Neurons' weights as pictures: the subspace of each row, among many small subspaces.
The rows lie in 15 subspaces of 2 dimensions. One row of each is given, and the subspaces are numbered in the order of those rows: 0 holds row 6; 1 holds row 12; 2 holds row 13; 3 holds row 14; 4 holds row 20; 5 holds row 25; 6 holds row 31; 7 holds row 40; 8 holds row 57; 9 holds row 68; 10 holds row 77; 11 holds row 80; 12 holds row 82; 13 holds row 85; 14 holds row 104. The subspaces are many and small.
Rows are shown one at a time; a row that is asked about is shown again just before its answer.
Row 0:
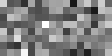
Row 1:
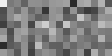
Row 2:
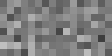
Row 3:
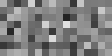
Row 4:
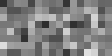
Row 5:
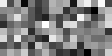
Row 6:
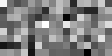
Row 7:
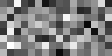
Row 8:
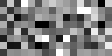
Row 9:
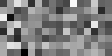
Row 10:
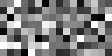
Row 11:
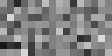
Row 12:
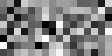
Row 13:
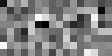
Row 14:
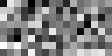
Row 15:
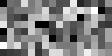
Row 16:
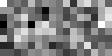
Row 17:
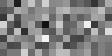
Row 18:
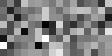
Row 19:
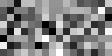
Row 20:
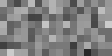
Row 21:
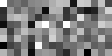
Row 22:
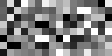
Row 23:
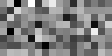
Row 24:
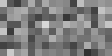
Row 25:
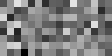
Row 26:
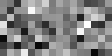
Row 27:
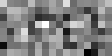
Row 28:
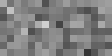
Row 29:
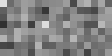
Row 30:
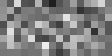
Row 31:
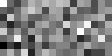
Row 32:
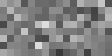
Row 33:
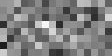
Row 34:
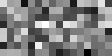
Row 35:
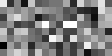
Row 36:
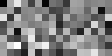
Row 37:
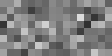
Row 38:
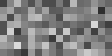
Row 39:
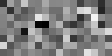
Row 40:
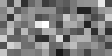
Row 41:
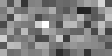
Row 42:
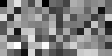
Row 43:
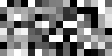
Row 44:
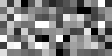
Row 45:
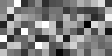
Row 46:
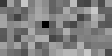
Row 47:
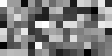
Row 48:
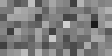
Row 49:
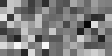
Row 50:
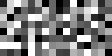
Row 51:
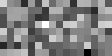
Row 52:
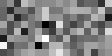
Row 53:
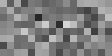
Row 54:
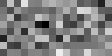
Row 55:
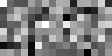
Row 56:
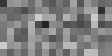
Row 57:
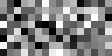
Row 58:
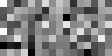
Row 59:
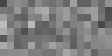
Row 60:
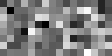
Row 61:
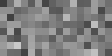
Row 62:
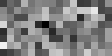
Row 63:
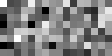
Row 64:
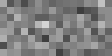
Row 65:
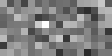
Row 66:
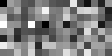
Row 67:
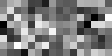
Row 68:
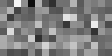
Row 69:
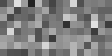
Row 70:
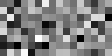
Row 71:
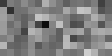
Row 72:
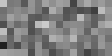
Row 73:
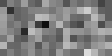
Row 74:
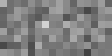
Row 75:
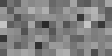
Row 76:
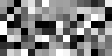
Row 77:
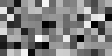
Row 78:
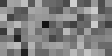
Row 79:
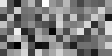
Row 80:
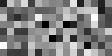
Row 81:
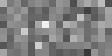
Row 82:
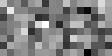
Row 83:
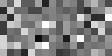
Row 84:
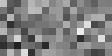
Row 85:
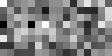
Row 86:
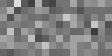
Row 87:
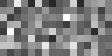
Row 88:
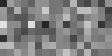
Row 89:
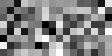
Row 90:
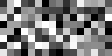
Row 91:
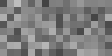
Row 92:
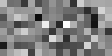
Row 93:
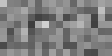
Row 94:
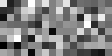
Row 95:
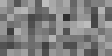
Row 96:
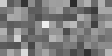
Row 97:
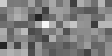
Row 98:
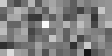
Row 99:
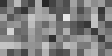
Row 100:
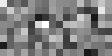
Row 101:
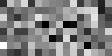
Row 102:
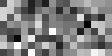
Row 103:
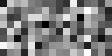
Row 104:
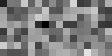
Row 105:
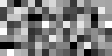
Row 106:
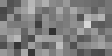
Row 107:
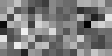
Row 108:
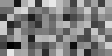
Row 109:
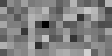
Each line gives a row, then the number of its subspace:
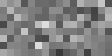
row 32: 14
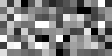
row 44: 4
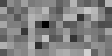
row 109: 0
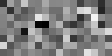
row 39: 2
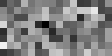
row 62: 8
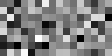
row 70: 10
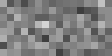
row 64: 4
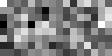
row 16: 3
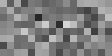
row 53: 9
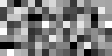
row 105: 4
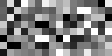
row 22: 7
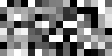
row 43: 11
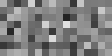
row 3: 11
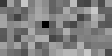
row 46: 5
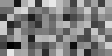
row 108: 4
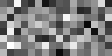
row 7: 7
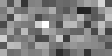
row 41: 7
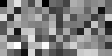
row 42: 8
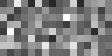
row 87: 11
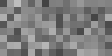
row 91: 8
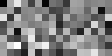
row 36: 8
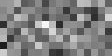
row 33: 8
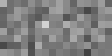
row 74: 0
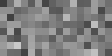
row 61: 14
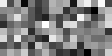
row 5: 5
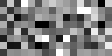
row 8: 4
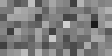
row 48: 9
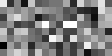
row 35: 11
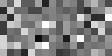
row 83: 10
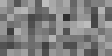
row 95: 2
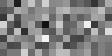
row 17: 5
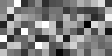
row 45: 14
